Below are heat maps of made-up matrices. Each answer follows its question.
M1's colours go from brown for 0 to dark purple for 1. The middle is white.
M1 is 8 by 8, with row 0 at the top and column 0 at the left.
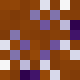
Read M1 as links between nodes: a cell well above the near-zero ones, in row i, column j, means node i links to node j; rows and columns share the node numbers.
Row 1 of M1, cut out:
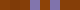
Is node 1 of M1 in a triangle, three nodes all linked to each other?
no
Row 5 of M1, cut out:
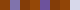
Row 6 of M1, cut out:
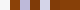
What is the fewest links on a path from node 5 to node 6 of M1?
2
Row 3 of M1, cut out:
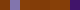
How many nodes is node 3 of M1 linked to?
2
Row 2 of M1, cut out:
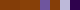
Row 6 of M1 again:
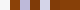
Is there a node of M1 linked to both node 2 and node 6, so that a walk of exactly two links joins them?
yes
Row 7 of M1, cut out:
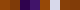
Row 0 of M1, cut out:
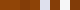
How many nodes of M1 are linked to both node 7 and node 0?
0
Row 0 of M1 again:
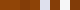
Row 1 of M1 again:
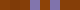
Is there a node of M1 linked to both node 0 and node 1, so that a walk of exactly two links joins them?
no
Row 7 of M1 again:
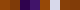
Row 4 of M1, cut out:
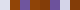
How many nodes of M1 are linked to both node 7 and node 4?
2
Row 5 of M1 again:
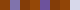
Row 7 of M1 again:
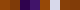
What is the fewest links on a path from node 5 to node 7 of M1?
1
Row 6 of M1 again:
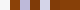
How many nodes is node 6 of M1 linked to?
3
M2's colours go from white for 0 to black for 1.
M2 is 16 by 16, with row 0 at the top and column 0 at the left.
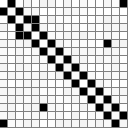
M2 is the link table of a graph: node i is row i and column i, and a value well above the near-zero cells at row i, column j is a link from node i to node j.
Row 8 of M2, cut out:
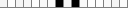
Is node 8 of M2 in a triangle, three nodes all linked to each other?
no
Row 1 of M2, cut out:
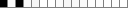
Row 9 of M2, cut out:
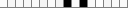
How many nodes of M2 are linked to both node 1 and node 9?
0
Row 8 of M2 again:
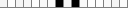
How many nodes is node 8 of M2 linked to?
2
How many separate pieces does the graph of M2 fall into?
1
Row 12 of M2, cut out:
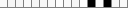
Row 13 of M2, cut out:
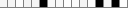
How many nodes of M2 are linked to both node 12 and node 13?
0
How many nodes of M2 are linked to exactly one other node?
0
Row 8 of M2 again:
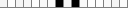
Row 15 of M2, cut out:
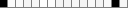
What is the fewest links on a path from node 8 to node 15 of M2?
6
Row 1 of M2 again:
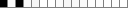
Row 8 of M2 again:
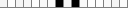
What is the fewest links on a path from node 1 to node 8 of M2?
6
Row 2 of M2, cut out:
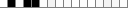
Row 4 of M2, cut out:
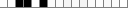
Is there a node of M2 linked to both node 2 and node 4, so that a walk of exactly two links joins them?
yes
